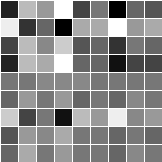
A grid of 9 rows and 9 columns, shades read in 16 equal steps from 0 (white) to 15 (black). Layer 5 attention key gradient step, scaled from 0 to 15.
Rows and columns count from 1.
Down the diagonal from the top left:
13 12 7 0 7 8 1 8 8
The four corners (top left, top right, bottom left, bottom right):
13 10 9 8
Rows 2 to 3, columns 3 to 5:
9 15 5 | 7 3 10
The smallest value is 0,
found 3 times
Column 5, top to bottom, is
11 5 10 9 7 9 4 8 8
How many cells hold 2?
0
